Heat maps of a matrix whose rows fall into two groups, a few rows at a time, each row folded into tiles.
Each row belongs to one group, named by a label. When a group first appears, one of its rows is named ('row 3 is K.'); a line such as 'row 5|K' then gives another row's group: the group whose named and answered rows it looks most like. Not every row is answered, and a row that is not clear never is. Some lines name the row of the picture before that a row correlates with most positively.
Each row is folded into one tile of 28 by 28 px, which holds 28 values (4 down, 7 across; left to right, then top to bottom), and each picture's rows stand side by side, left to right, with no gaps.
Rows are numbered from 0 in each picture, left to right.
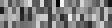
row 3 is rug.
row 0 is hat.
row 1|hat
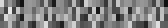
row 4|rug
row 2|rug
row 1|rug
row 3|hat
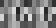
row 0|rug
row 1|rug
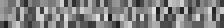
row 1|hat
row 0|rug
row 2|hat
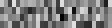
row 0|hat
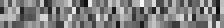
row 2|hat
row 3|rug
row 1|hat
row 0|hat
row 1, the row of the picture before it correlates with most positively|1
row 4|hat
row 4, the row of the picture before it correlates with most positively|1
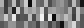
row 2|rug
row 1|rug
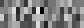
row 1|hat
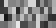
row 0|rug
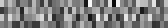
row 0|hat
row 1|rug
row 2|hat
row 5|hat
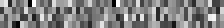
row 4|rug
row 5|rug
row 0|hat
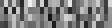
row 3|hat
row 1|hat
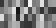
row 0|rug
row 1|hat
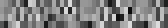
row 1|hat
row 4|rug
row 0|rug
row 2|hat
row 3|rug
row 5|rug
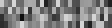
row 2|hat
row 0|hat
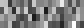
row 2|rug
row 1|rug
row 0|hat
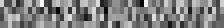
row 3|hat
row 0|hat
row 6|hat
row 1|hat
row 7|hat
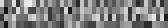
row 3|rug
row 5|rug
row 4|rug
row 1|hat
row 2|hat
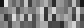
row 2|rug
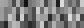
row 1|hat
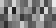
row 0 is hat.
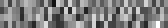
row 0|hat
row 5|rug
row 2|hat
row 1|rug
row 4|hat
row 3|hat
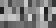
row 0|hat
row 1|rug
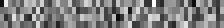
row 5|hat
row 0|rug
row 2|hat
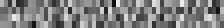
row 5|hat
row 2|hat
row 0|hat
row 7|hat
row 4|rug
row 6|hat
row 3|hat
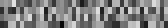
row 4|hat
